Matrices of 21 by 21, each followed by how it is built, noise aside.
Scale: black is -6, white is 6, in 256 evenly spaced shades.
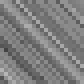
Toeplitz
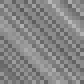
Toeplitz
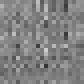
low rank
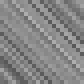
Toeplitz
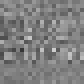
low rank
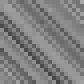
Toeplitz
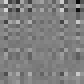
low rank
